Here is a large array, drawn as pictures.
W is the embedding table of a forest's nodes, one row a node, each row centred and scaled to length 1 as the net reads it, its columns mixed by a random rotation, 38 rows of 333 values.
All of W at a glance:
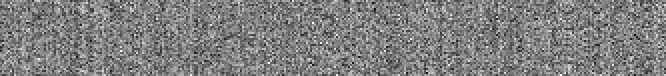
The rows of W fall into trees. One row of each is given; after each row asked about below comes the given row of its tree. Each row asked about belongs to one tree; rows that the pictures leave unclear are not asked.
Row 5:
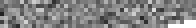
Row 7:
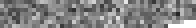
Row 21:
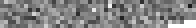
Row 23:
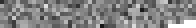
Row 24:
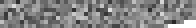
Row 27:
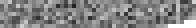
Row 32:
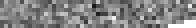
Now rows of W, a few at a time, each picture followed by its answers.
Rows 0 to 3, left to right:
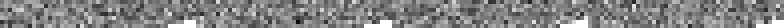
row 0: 32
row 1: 5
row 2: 7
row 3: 23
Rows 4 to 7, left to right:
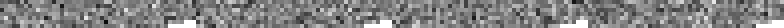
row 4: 5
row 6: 27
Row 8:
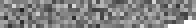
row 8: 24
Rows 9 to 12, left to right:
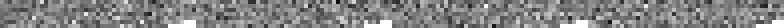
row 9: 7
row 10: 21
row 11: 23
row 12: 24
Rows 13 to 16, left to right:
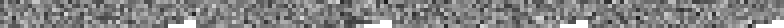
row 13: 5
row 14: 27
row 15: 21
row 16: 24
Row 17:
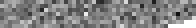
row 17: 7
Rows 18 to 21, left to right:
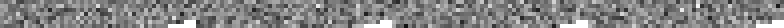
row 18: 24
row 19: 27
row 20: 23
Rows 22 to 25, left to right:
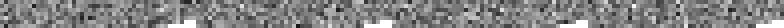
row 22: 27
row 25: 23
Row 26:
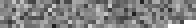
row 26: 21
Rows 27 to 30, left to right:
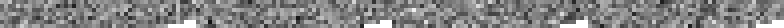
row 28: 5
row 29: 32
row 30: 23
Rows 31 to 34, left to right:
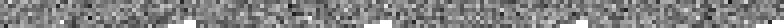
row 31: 27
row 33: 24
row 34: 21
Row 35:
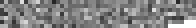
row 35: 5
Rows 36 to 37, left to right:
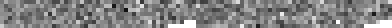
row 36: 21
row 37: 7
